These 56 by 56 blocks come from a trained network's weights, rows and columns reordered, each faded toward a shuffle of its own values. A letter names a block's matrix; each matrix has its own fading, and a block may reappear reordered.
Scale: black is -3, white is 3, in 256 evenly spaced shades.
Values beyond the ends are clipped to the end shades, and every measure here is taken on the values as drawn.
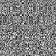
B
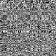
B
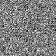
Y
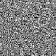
Y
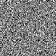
Y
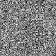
Y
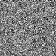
Y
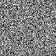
Y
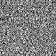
Y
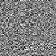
B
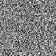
Y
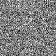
Y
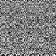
B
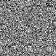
Y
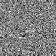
Y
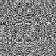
B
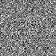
Y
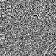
Y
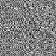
B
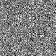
Y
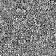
Y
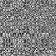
B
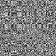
B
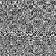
B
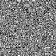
Y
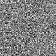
Y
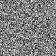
Y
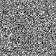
Y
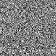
Y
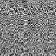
B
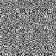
B
